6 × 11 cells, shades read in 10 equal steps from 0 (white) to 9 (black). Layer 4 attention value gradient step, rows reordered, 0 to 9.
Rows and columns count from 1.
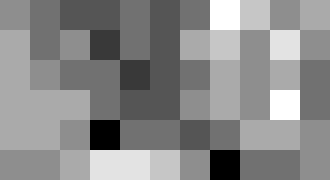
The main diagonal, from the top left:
4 5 5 5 5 2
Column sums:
20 24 25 33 29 31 27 22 22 16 25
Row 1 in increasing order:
0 2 3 4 4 5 5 5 6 6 6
